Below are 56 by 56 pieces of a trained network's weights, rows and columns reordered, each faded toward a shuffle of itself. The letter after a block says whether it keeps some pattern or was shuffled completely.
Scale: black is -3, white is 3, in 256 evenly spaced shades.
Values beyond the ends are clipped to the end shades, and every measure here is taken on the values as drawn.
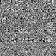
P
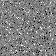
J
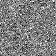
J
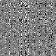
P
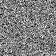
J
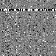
P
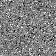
J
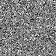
J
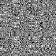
P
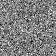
J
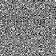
P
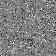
J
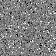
J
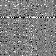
P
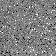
J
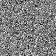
J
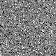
J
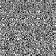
P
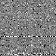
P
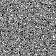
J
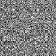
P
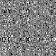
P
